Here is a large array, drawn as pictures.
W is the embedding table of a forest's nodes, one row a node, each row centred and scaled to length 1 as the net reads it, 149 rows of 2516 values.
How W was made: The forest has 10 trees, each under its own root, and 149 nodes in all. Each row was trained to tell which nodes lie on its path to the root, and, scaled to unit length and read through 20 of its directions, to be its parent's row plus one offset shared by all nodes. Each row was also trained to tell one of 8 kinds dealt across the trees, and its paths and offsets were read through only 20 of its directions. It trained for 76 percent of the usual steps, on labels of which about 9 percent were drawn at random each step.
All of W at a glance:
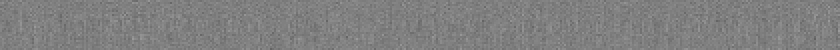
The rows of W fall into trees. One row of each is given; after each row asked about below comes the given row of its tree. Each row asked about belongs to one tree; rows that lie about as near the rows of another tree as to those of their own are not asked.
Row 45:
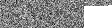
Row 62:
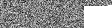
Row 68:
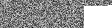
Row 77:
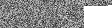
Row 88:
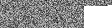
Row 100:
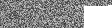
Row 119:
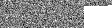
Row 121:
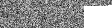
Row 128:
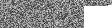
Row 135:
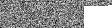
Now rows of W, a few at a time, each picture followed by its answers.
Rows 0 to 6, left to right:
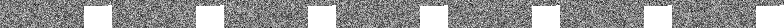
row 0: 45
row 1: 62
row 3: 100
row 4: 121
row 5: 62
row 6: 119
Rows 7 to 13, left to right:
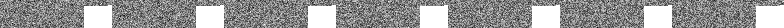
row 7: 128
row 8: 62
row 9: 128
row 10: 119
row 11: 119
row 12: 119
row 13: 121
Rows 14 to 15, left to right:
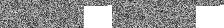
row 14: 77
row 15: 62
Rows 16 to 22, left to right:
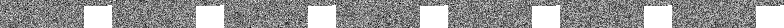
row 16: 88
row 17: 62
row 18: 45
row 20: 135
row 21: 135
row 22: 100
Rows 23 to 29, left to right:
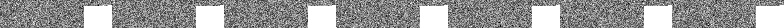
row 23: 121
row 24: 62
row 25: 68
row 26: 121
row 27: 119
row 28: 119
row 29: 77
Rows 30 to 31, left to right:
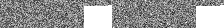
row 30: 68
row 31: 128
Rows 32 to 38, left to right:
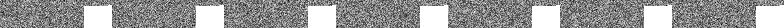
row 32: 121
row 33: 68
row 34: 119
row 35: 45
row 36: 45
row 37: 68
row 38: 135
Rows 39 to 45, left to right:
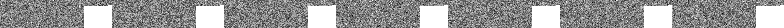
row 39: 88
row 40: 135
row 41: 68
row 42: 121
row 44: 121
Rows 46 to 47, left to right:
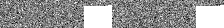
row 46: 121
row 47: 77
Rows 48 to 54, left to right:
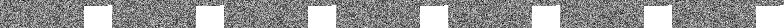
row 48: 62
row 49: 45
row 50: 62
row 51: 45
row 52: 45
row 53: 77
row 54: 62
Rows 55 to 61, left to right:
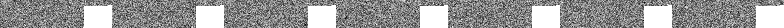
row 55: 68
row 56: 135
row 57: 68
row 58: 128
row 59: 135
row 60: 62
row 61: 68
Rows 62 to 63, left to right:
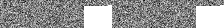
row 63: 62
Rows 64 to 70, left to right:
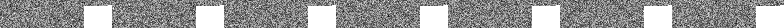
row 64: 121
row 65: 135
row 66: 100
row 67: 77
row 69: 100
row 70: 77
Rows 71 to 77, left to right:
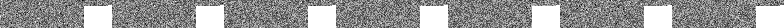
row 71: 88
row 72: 88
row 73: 62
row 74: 88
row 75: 68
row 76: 121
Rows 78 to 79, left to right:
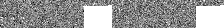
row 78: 121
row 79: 128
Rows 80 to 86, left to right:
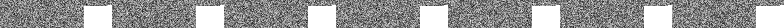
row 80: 77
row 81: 77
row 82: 88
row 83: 77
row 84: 68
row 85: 135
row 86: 77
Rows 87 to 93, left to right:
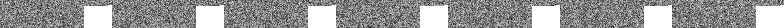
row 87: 77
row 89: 62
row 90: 121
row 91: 77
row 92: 119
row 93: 121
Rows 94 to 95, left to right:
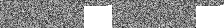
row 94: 62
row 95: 88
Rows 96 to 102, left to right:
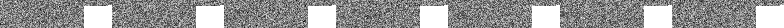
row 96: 88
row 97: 135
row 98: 128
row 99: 135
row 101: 121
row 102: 88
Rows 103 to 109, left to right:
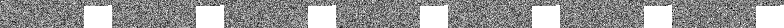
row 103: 45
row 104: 88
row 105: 135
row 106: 45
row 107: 128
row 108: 119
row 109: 88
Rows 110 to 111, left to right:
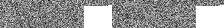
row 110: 77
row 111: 62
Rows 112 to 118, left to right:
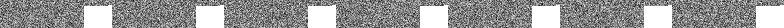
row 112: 119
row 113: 88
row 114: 88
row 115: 128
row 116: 88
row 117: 119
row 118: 119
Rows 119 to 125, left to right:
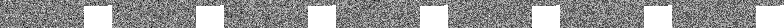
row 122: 128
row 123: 88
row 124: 128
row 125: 45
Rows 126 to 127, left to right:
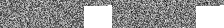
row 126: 121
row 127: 119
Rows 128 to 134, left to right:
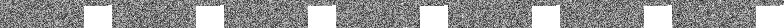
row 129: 77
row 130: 68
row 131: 88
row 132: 119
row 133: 68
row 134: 68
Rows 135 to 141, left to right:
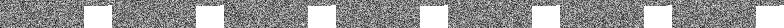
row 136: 100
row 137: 121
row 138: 62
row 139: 119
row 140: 77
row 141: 121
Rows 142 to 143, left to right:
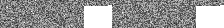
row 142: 62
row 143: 135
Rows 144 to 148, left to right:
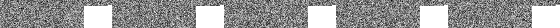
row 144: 62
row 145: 88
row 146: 119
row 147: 121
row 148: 88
